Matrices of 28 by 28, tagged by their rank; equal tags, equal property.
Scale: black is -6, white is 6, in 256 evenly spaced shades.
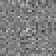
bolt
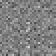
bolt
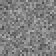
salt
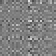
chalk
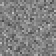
salt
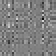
chalk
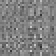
bolt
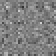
bolt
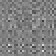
chalk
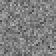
salt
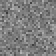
salt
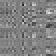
chalk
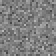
salt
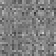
bolt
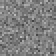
salt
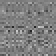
chalk
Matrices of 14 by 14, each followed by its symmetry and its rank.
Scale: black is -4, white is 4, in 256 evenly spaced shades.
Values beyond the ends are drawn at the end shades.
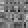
neither, rank three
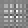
symmetric, rank one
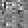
neither, rank three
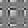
symmetric, rank one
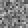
neither, full rank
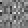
neither, rank three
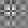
symmetric, rank one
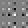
symmetric, rank one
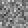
neither, full rank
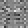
neither, rank three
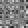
antisymmetric, rank two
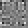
antisymmetric, rank two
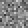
neither, full rank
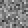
neither, full rank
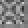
antisymmetric, rank two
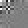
symmetric, rank one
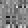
neither, rank three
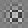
symmetric, rank one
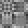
antisymmetric, rank two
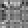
antisymmetric, rank two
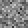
neither, full rank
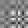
symmetric, rank one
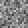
neither, full rank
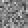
neither, full rank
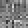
neither, rank three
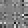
antisymmetric, rank two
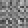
antisymmetric, rank two
